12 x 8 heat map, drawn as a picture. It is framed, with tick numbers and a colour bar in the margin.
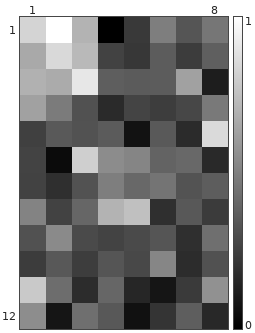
Ninth with the highest average: top left. Odd patch: higher, in the top left. Ninth with the lowest average: top middle. Stripes: none. Mirror symmetry: none.
